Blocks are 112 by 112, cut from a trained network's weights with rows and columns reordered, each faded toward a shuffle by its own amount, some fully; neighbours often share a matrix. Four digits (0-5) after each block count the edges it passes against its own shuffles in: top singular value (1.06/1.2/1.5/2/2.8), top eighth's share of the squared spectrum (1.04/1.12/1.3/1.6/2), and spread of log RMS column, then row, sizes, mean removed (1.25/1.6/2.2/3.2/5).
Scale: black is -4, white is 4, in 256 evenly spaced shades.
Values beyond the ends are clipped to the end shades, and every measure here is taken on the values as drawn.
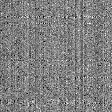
4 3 1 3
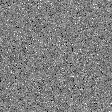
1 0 0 0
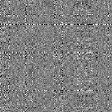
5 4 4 3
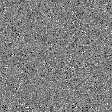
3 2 1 1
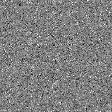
3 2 2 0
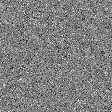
1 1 0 0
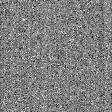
2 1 0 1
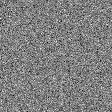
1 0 0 0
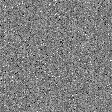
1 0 0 0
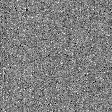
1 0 0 0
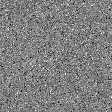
1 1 0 0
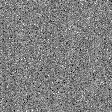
1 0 0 0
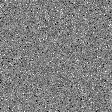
0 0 0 0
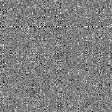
4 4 3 2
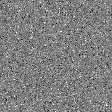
1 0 0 0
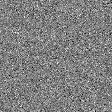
2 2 1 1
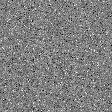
0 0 0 0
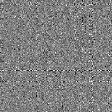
4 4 3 2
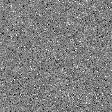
2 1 1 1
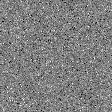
0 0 0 0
